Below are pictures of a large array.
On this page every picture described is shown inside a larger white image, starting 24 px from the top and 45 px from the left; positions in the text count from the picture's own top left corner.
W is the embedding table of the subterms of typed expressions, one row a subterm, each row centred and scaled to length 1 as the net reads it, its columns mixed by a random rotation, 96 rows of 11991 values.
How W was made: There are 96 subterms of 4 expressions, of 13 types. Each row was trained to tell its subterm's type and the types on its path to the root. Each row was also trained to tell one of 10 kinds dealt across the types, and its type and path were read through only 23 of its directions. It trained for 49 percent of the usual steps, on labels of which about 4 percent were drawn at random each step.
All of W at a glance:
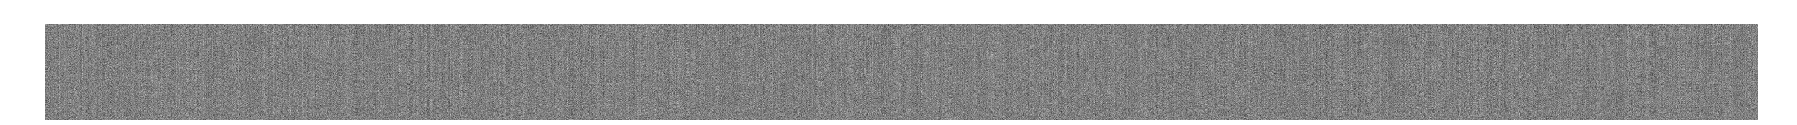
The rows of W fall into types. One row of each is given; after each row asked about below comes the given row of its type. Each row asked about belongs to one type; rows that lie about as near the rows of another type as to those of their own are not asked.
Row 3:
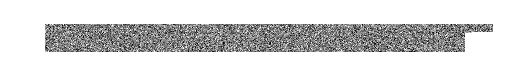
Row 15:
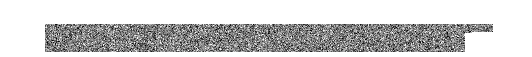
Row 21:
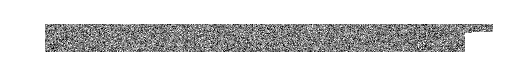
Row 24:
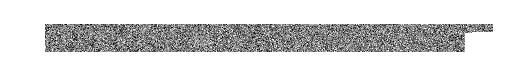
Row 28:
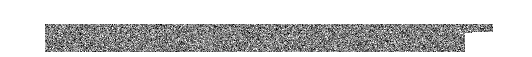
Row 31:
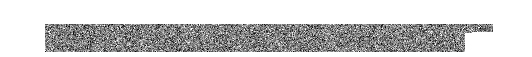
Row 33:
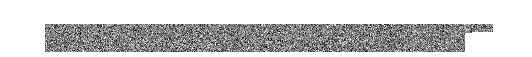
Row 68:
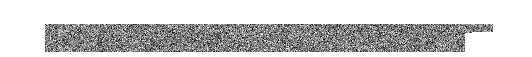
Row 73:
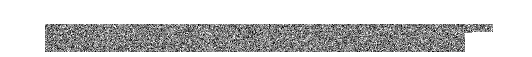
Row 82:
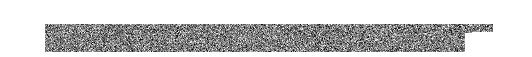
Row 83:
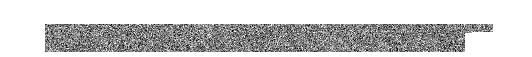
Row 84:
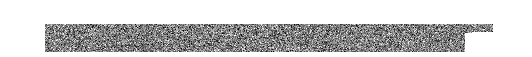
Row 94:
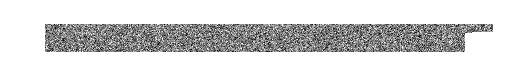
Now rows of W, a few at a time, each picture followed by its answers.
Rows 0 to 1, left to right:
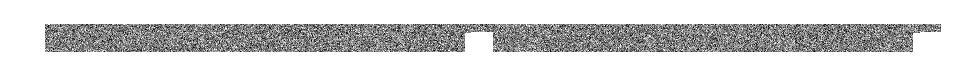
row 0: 82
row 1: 68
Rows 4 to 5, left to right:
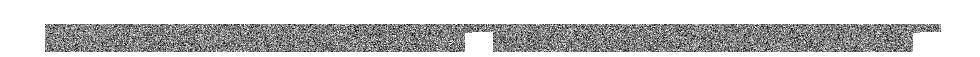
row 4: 94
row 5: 83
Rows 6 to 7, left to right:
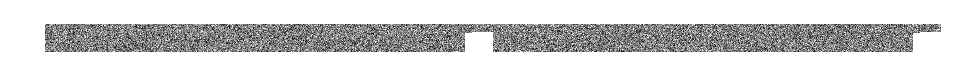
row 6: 84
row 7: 68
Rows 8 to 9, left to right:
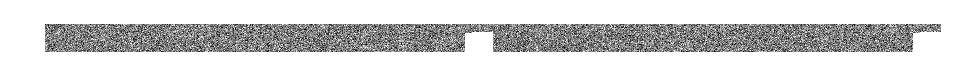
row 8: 94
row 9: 84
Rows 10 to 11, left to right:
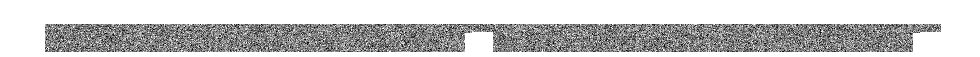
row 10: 82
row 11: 68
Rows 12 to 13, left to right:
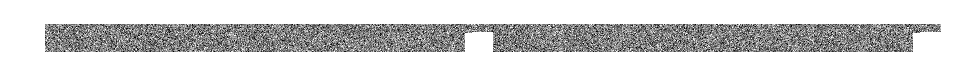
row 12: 24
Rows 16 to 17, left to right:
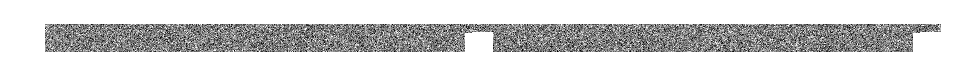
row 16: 31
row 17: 73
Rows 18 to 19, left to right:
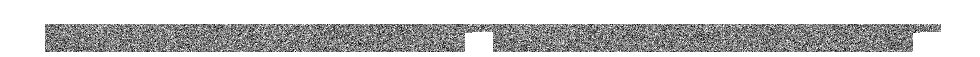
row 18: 73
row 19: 83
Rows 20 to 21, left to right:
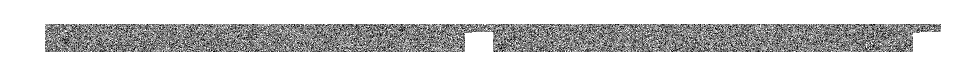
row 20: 73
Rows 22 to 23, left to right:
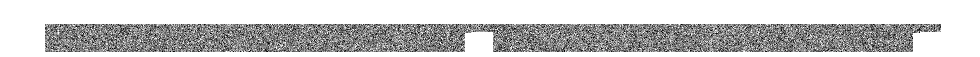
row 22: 24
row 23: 21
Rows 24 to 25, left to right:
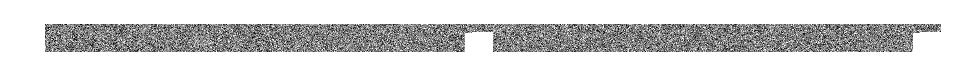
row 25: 28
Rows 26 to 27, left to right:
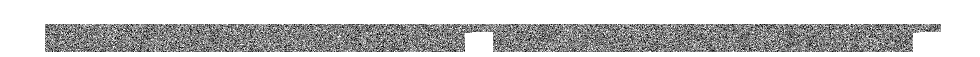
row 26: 73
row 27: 31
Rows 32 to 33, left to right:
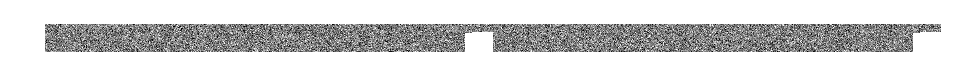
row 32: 28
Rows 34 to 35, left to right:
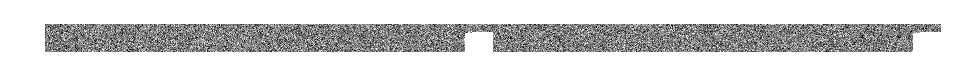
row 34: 24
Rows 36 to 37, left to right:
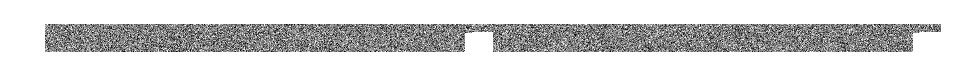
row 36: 33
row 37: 83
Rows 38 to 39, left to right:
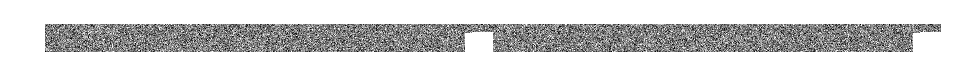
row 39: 28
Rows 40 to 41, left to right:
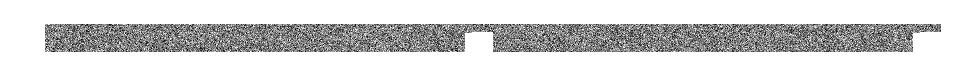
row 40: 82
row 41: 24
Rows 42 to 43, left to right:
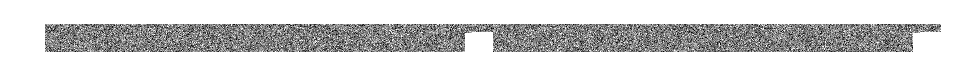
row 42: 82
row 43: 31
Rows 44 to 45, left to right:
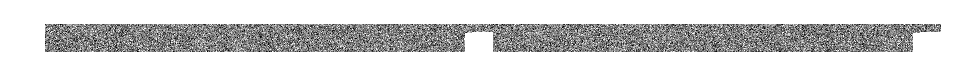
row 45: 94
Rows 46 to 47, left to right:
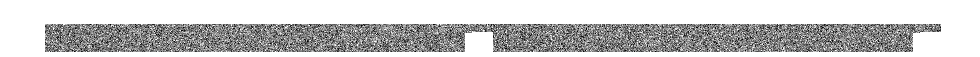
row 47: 24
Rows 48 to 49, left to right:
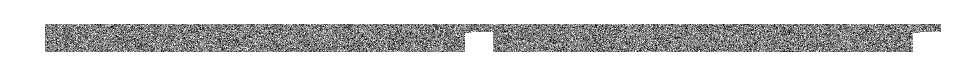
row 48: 15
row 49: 82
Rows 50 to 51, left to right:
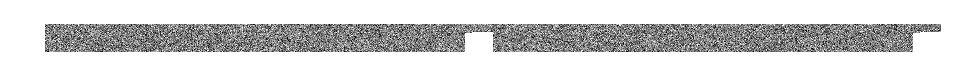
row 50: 68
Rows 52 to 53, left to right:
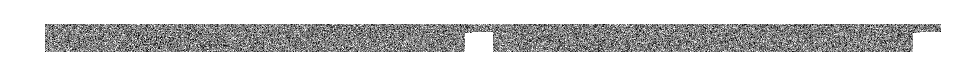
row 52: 83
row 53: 82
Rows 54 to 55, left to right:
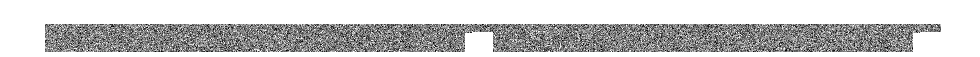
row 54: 28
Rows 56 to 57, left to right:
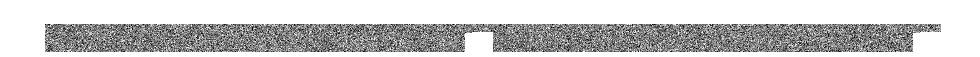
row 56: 94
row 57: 73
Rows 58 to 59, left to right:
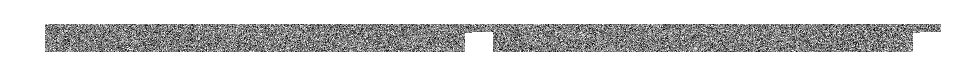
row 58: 68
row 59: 15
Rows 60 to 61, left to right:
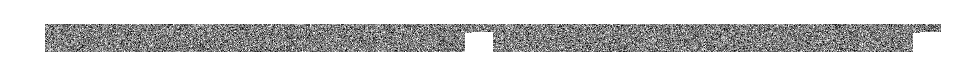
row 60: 83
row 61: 28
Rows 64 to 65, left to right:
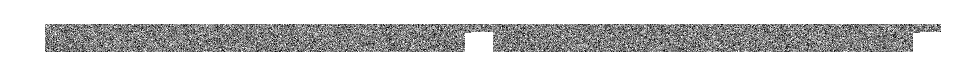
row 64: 15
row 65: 33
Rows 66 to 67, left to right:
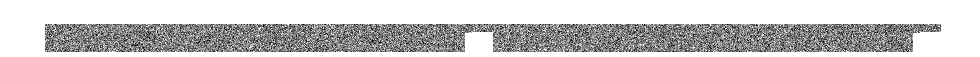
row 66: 3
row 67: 83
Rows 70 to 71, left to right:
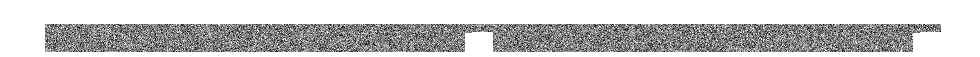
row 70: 33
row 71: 31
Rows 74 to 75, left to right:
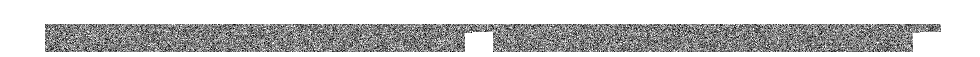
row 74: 21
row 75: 31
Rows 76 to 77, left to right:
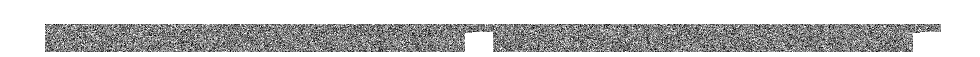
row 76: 94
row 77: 31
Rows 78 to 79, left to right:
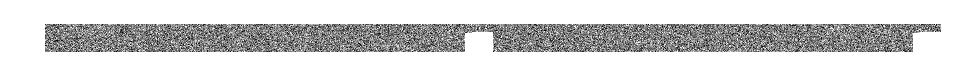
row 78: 24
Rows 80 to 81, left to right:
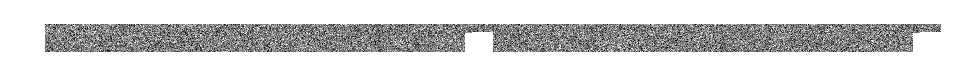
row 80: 94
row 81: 15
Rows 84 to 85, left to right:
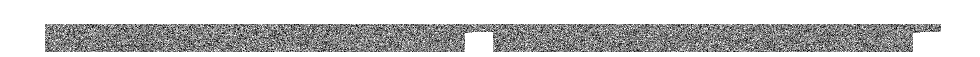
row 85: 94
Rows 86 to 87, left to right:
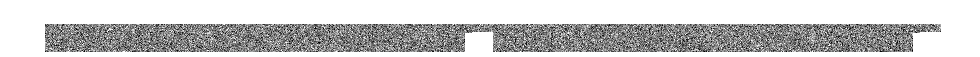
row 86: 83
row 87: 73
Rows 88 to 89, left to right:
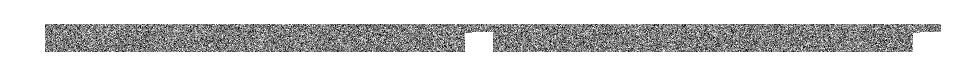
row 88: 73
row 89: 84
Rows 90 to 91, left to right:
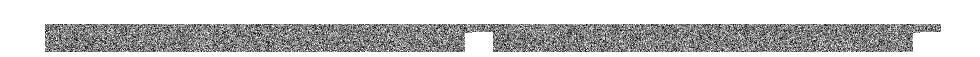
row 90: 24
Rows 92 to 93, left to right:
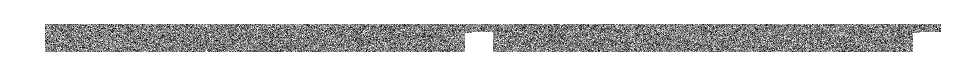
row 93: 82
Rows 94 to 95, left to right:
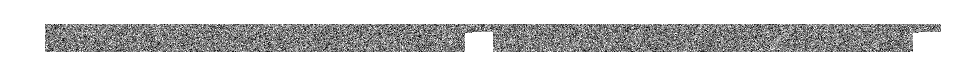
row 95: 31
